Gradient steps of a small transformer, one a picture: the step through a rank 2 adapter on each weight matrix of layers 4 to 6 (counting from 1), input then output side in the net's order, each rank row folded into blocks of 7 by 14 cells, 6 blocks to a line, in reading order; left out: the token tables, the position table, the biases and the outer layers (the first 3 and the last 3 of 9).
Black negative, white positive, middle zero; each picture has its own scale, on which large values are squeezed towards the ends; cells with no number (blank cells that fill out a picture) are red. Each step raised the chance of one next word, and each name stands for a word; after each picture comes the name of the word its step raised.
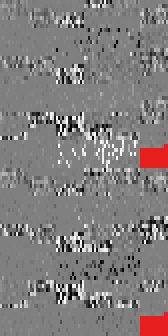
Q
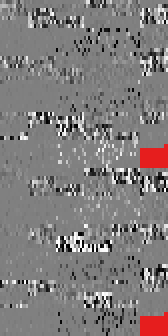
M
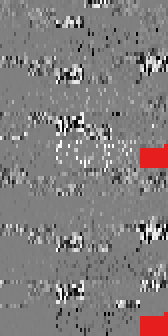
Q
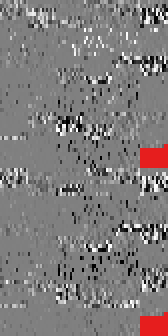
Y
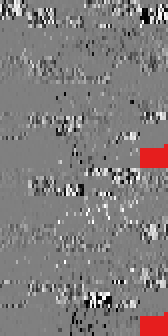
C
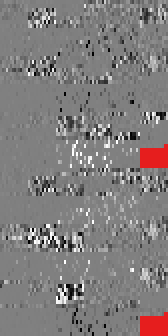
Q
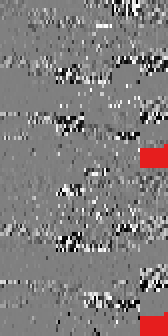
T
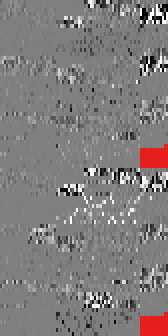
C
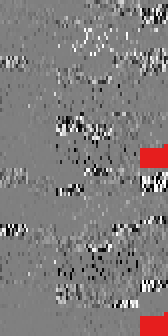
Y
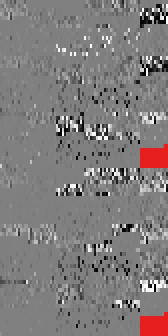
Y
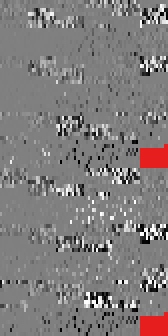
C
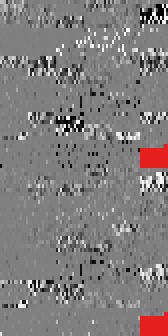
Y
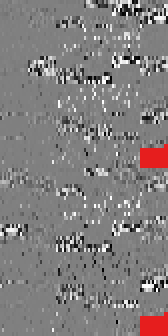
T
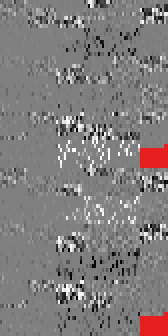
Q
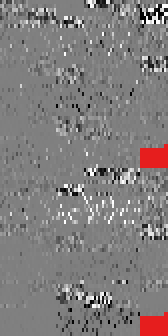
C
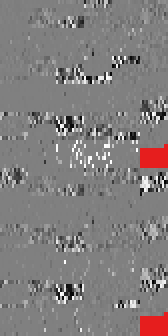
Q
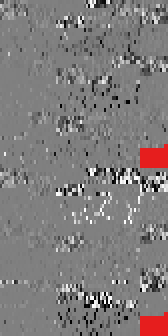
C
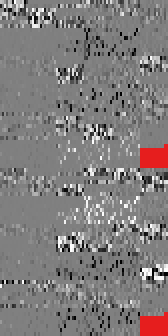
M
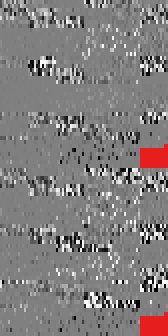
C
